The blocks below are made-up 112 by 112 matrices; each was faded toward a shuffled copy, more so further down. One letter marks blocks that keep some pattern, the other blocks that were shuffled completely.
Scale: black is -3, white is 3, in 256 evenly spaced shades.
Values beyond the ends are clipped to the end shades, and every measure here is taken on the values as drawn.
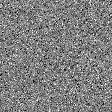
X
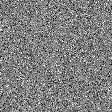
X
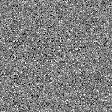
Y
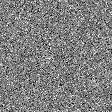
X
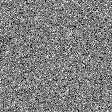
X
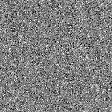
Y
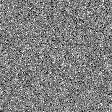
X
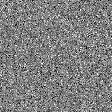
Y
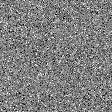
X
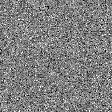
Y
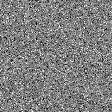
Y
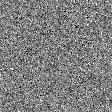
X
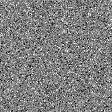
Y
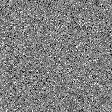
Y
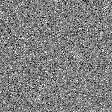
X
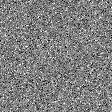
X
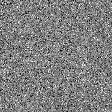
Y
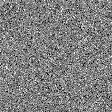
X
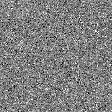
Y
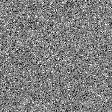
Y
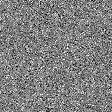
Y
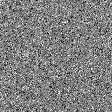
Y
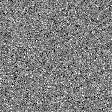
X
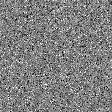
Y
